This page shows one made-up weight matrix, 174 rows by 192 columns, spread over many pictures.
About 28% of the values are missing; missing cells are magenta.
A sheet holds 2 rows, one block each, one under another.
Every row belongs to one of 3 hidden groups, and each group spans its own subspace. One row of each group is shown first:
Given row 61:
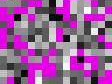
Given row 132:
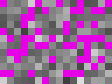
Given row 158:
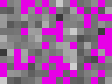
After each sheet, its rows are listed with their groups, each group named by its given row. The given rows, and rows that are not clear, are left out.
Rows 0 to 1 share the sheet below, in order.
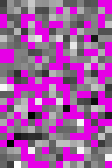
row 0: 132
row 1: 158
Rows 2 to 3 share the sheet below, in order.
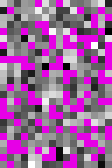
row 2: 158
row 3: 132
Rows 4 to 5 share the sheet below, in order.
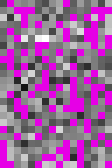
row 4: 158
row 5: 132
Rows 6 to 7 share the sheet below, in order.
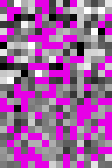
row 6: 61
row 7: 61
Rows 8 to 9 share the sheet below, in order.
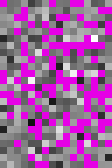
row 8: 132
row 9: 61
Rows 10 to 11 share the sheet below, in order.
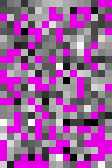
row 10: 61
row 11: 132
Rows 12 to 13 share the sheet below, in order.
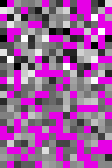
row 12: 158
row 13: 158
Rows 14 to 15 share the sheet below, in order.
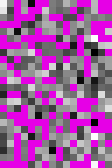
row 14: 132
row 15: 132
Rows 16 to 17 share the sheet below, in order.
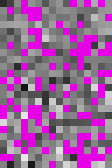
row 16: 158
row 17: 132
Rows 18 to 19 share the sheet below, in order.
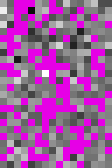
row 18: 132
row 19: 132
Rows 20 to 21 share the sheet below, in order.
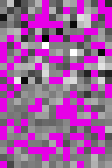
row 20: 158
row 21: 61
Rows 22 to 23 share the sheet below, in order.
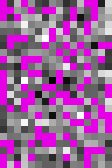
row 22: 158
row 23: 158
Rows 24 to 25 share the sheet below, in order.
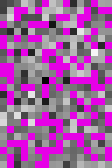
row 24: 132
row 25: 132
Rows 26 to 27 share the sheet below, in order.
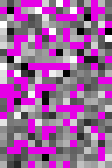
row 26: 158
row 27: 132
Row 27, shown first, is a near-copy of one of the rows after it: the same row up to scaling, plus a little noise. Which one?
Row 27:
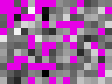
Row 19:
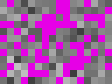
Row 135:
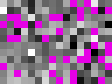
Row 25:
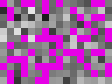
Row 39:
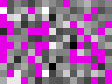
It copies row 25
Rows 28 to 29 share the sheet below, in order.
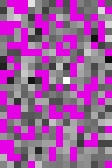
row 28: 132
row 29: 61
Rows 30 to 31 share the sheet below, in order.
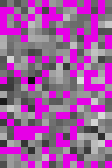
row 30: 132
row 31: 158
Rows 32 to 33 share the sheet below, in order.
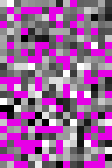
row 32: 158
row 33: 61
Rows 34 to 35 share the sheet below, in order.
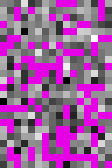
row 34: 132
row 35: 158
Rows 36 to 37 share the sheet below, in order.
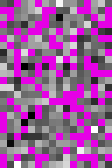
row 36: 158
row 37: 158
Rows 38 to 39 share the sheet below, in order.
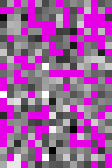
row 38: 158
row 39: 132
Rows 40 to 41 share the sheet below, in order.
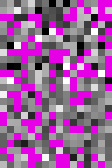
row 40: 61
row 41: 132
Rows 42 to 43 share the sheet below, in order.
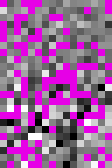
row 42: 132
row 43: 158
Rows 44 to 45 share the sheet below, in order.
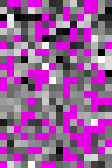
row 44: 158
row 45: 132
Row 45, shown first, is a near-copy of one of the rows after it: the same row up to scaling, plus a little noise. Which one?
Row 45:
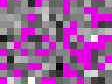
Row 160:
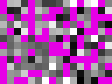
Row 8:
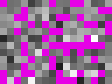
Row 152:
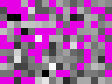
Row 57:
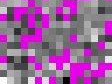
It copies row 8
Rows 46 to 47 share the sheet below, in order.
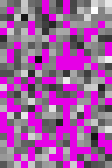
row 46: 61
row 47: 132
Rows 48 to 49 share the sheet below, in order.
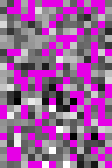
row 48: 158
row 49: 132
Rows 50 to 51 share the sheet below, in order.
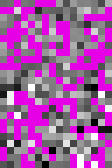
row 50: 61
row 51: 132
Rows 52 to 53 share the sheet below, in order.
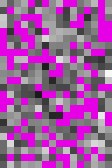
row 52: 158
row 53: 158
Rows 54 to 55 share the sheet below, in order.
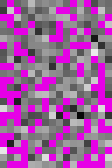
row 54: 132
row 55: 158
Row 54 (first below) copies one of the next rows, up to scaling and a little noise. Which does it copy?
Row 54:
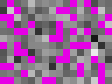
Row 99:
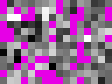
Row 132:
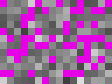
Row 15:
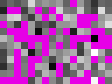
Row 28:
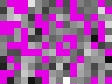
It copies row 15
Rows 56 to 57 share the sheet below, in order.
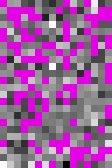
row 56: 132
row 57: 132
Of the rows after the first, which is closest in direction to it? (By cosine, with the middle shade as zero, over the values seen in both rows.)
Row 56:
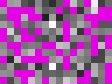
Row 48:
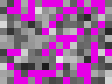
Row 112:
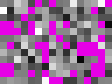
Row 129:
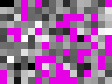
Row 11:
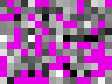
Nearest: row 112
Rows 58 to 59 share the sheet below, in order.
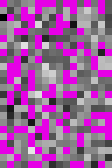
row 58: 158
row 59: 61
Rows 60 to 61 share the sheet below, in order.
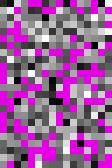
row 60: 158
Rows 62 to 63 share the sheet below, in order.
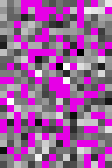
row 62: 61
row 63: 158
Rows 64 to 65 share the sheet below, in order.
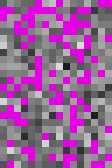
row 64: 61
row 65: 61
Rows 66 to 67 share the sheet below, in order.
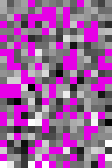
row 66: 132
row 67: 132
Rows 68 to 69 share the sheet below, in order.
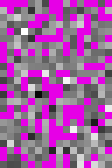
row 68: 132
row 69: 132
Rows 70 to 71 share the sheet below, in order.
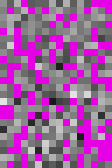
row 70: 61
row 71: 61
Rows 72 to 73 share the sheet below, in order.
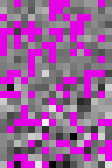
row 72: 132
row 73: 158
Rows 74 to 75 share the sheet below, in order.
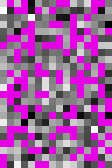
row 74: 132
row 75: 158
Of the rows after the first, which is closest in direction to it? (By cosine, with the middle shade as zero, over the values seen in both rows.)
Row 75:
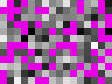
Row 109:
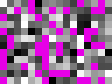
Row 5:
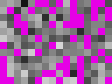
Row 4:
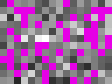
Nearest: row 5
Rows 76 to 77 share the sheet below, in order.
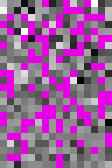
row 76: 132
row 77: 158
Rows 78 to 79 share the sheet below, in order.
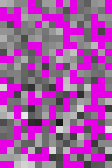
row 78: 158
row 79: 132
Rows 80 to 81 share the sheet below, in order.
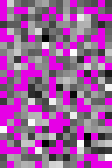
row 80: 158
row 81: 61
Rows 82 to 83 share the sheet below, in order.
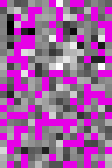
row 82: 61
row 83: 158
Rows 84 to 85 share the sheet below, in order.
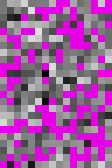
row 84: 132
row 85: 132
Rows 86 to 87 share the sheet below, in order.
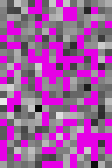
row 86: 61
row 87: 158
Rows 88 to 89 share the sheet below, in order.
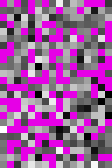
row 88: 61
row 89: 61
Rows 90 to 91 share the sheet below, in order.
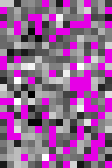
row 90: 158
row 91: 132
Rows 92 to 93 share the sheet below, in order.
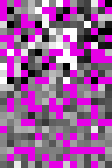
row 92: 158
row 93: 158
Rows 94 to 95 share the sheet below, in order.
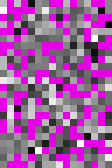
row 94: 132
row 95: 61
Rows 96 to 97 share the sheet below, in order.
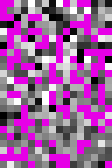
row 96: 61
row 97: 132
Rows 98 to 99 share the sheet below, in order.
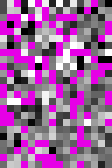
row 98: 61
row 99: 132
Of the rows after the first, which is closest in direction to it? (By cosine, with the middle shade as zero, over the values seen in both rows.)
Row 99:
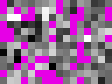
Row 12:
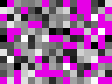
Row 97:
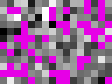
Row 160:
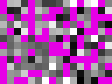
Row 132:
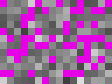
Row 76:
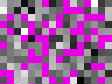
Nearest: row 97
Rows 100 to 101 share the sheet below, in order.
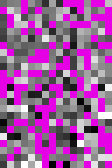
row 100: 158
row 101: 158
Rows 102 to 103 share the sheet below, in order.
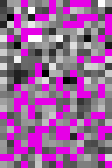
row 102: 132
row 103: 158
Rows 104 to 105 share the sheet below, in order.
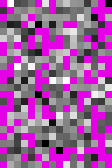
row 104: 158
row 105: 61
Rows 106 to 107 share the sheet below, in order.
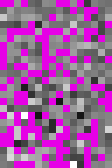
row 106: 158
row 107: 132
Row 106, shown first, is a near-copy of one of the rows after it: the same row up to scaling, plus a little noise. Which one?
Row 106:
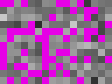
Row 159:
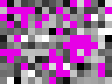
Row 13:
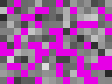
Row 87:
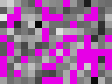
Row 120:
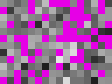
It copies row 87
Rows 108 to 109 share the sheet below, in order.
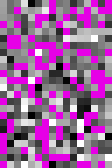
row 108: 132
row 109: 158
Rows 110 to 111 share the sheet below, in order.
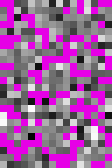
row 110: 61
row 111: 132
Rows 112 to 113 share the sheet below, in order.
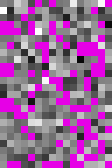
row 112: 132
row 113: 132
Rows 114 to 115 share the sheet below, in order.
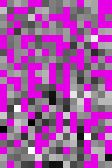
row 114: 132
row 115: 61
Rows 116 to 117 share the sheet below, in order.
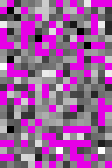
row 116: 158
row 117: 61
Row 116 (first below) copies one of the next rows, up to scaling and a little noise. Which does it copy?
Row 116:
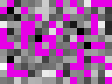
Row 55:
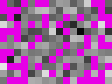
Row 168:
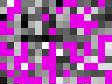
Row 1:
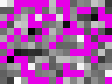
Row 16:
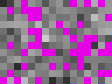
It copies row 55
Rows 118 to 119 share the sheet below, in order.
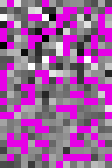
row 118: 61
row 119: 132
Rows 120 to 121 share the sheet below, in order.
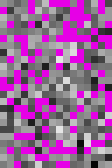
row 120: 158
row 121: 61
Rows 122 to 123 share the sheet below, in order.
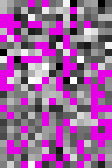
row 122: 132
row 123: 132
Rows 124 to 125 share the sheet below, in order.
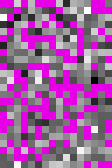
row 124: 61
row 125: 158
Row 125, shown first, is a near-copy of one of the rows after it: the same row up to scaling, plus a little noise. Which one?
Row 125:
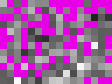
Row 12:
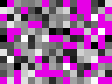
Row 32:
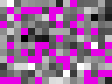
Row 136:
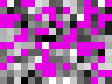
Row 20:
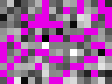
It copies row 32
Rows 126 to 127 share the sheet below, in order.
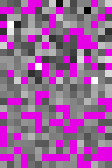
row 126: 61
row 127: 61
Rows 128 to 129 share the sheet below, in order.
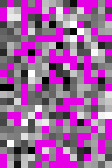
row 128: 132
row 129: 158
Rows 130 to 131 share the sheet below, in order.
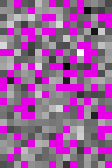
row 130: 61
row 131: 61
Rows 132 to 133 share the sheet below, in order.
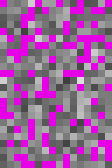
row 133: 158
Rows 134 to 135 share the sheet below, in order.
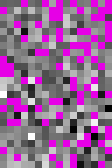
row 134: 132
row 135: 132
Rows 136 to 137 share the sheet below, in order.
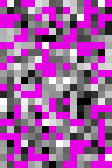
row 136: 158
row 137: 158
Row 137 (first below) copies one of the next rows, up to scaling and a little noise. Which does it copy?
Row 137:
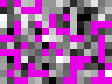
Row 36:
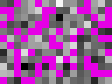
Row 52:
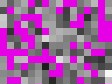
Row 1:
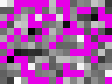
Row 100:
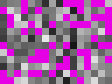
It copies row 52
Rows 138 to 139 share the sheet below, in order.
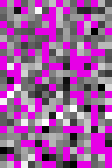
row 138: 61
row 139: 158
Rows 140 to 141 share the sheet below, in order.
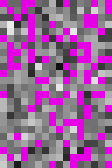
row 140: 61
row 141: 158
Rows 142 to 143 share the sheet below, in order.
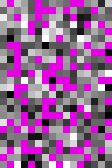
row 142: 158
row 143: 158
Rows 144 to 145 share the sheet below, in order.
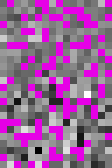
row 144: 132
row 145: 61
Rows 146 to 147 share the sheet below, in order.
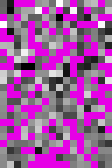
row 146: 158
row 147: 61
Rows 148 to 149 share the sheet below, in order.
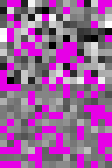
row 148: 132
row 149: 158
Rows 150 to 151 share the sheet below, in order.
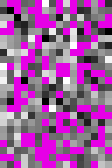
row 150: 158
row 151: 132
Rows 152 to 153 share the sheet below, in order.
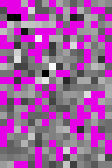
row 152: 132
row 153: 61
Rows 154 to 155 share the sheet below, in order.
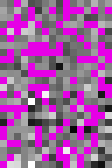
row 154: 61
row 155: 132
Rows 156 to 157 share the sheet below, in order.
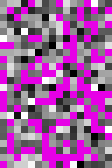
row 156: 132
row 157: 132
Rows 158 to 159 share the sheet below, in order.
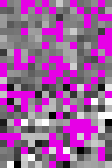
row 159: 158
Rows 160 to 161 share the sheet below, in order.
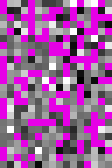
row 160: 132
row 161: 61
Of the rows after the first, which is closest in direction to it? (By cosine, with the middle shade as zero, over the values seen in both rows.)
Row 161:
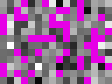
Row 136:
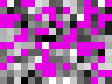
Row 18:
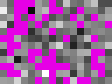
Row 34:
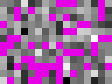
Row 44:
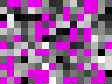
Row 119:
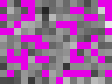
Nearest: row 18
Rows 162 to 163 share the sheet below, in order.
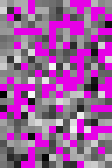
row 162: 132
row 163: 132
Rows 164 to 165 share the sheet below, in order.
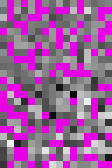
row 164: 61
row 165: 158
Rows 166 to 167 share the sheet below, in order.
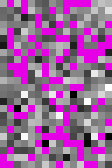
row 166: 61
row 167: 61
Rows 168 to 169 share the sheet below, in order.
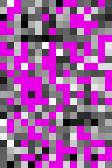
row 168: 158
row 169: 132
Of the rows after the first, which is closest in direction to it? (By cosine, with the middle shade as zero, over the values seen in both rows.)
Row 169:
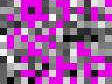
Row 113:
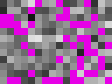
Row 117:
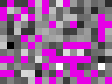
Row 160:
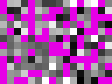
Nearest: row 113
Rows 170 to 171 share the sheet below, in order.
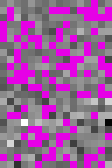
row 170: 158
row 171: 158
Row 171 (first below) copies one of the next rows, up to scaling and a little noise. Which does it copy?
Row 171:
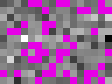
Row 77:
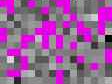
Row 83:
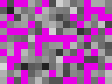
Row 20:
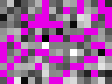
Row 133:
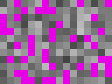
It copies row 77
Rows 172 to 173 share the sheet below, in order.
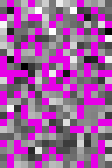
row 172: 158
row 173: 61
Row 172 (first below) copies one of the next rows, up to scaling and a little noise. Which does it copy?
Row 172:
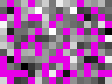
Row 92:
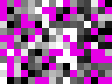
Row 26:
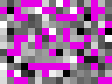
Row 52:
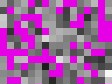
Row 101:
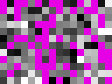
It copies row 26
